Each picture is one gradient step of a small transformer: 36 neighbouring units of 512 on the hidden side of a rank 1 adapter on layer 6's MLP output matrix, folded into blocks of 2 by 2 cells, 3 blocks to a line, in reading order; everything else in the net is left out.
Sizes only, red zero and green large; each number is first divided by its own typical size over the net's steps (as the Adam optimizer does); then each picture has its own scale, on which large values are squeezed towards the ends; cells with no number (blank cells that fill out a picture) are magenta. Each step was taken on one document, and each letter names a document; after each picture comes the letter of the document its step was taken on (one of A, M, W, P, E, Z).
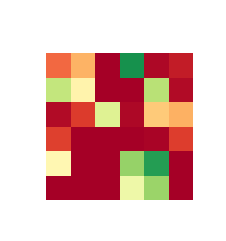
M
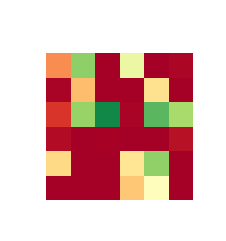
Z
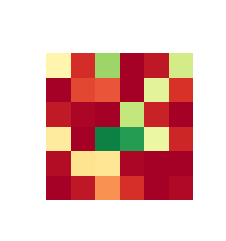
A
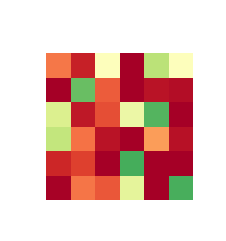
A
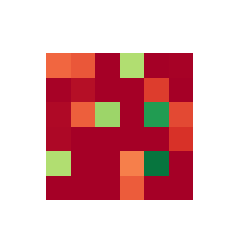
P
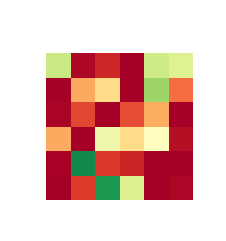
A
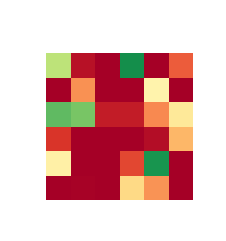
M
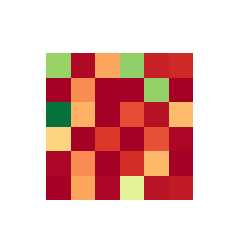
M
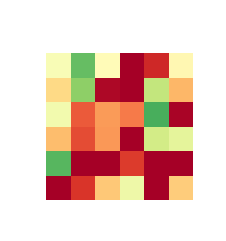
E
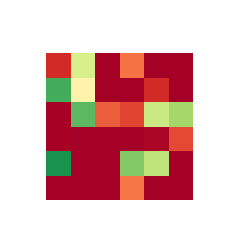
P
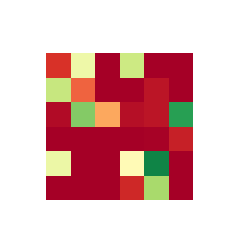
Z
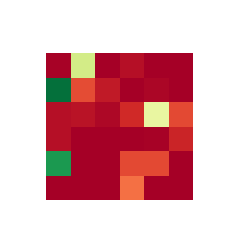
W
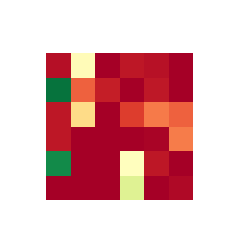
W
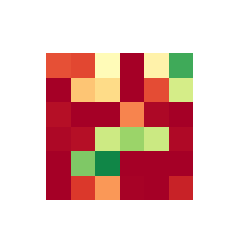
A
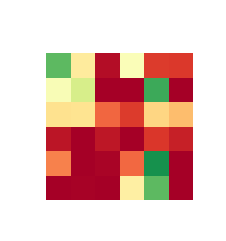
M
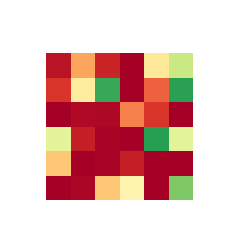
E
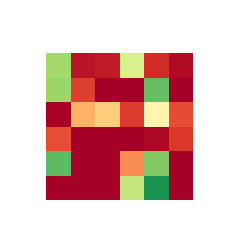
Z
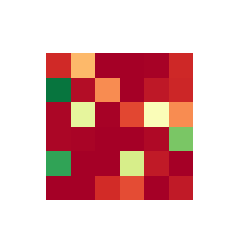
W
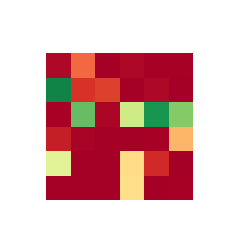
W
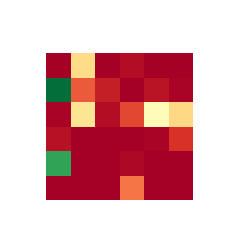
W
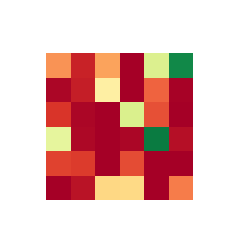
A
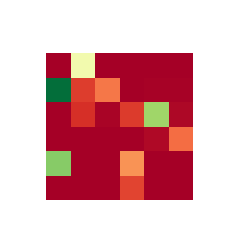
W
